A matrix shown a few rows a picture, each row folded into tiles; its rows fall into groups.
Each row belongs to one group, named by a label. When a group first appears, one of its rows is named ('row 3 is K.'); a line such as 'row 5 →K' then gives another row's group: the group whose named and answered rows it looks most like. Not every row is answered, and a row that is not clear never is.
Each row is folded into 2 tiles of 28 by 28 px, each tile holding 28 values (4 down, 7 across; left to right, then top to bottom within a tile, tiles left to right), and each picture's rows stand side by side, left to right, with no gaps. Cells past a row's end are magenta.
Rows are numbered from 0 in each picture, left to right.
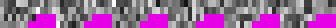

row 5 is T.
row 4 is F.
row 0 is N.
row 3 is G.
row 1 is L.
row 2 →L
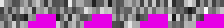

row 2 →N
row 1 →N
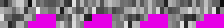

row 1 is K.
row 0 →T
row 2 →F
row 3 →F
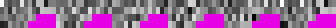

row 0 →L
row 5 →L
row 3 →G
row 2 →F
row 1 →T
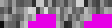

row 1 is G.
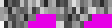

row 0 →L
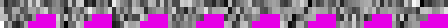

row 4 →G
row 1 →N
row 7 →N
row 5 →T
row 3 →N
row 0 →L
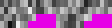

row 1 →T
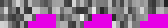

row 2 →G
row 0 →T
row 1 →K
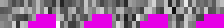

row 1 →L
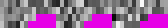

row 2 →K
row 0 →G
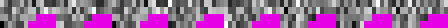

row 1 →K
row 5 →K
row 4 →L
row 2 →L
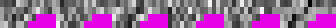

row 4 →K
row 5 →T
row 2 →T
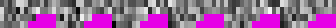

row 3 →F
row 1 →G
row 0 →N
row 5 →F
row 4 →L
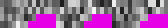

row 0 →N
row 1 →T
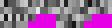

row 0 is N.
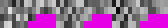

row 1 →G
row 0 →K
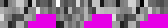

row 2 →T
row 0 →T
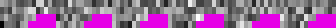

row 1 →N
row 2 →G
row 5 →T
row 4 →N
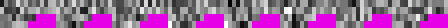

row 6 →G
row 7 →K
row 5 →T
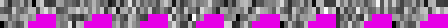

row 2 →K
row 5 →L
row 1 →F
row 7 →L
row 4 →T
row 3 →T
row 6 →F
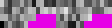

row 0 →L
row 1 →G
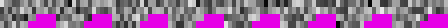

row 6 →L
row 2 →L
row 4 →G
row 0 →F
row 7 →K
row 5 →T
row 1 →K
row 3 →G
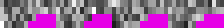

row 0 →L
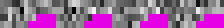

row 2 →F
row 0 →G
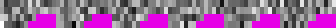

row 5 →L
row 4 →F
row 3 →F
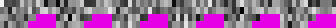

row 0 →L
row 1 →N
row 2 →K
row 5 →N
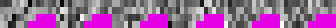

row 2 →F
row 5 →L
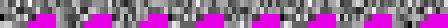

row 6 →N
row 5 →K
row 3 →K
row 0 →K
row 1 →T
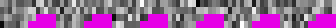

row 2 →K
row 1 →K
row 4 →G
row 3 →N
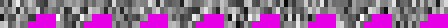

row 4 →G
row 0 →K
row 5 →N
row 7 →L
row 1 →T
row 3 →T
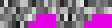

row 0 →G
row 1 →N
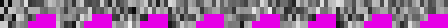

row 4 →F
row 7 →G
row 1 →G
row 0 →K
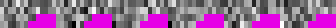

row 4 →G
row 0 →K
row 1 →K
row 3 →F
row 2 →F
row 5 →L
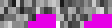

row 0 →K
